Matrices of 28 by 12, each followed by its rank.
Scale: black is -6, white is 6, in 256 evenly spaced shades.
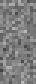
full rank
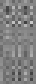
two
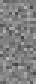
full rank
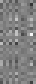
two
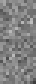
full rank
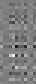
two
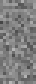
full rank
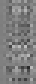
two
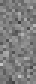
full rank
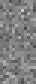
full rank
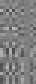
two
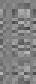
two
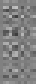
two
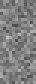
full rank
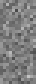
full rank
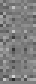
two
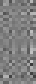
two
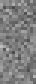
full rank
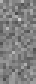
full rank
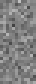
full rank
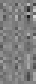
two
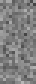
full rank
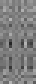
two
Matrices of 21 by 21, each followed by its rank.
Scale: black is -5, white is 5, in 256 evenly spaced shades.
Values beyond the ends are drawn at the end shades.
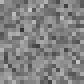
full rank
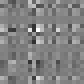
two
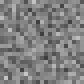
full rank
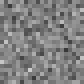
full rank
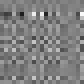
two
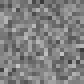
full rank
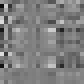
two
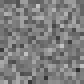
full rank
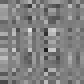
two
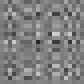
two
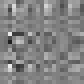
two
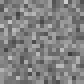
full rank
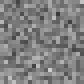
full rank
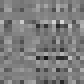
two
